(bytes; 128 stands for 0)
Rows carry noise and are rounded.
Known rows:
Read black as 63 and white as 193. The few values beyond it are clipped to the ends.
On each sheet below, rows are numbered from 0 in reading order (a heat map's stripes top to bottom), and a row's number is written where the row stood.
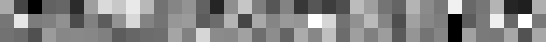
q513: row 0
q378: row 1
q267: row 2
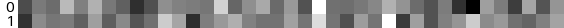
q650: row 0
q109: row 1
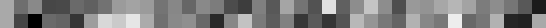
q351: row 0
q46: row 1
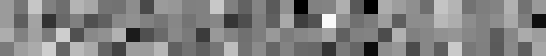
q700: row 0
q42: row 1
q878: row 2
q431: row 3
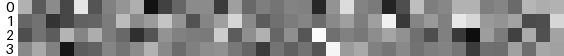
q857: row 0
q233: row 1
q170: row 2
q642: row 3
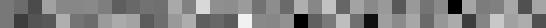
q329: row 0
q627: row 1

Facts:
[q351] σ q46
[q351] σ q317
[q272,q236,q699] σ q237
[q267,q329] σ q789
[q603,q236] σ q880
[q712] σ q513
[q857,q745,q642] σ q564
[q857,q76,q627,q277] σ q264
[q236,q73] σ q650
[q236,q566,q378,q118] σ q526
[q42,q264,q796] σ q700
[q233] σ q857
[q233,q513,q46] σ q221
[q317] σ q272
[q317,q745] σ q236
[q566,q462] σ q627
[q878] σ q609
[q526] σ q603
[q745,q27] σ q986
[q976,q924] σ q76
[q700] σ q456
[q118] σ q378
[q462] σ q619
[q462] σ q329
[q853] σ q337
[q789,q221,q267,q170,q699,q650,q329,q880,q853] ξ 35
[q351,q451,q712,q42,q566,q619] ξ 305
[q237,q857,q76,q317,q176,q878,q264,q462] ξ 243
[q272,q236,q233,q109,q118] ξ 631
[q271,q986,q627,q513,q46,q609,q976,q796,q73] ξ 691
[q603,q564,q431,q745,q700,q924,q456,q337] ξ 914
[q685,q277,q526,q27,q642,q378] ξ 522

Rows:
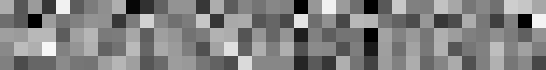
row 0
q76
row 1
q221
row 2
q745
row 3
q603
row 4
q796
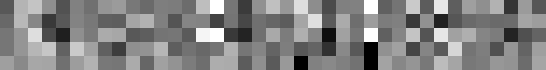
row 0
q236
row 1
q685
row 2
q272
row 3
q456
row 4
q924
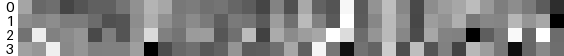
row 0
q712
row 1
q566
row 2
q526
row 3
q237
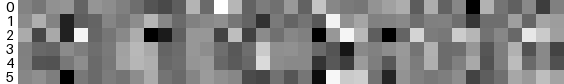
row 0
q699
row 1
q27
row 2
q264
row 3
q73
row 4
q976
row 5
q277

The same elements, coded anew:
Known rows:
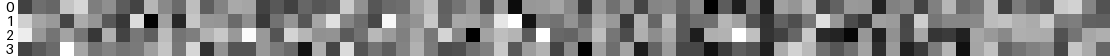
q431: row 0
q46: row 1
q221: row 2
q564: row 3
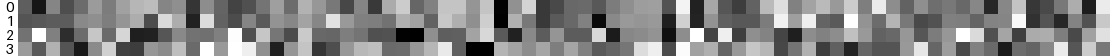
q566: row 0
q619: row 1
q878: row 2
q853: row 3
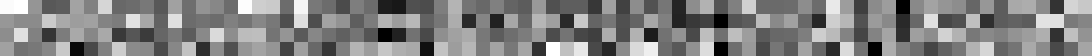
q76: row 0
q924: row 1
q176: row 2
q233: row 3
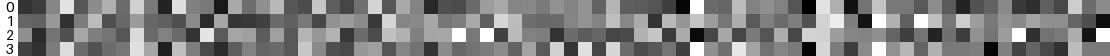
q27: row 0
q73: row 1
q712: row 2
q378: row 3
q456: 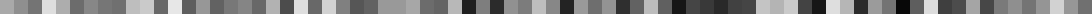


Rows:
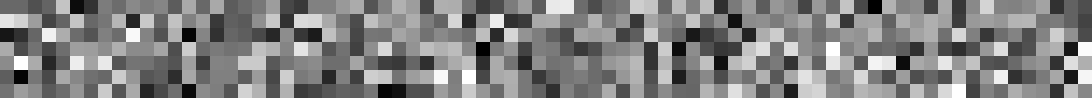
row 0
q109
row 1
q627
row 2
q603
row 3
q42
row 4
q462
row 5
q351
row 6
q317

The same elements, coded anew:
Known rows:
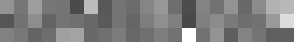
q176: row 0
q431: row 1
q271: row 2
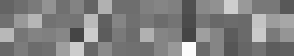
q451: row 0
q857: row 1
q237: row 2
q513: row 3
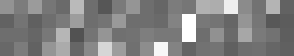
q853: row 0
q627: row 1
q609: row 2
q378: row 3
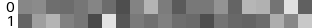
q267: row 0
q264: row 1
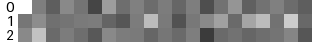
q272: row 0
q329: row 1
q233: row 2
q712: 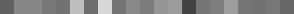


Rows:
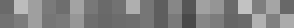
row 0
q221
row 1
q564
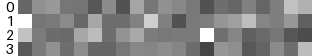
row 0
q462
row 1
q699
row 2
q73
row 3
q603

